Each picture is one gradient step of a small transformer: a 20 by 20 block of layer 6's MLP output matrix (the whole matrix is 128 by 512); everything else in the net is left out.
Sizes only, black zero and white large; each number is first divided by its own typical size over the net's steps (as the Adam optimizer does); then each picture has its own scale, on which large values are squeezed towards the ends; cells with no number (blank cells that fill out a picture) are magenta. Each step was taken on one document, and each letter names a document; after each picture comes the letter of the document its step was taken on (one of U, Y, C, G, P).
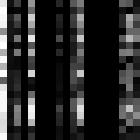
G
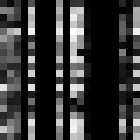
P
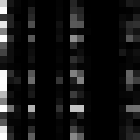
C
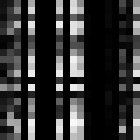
P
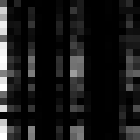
C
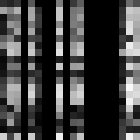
P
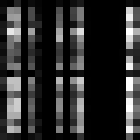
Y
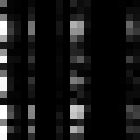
C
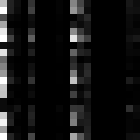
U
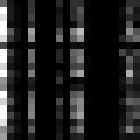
C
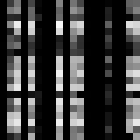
P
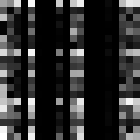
G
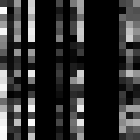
G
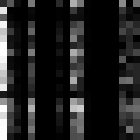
C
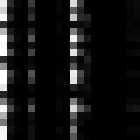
U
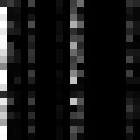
U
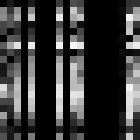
P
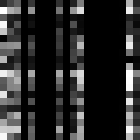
Y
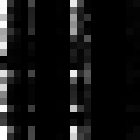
U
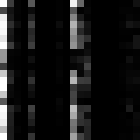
U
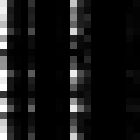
U
